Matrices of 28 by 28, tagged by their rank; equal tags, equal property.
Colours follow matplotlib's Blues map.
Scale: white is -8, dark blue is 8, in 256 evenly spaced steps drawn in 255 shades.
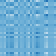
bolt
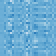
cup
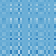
bolt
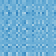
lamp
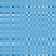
bolt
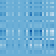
bolt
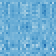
cup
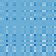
bolt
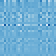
lamp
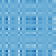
bolt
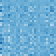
cup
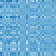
lamp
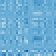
cup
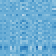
cup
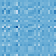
lamp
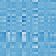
lamp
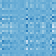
lamp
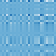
bolt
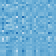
cup
